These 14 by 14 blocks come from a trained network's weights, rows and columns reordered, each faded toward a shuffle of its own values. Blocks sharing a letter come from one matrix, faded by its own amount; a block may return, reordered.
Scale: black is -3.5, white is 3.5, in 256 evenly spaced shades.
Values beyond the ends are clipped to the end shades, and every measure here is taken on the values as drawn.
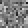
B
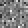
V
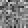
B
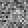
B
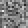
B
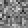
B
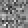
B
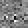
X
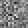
B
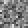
B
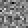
B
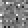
V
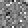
V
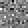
V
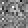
X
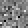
V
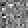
X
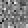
V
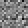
X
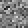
B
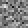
B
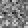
B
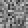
B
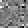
X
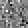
V
